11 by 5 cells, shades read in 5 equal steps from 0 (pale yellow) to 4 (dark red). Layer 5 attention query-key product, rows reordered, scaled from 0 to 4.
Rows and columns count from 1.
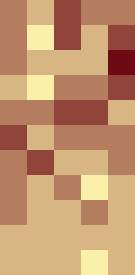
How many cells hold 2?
18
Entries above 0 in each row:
5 4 5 4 5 5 5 4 5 5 4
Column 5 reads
2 3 4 3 1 2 2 1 1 1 1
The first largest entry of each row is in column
3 3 5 5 3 1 2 1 1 1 1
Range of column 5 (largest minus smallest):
3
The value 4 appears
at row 3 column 5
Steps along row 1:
down up down same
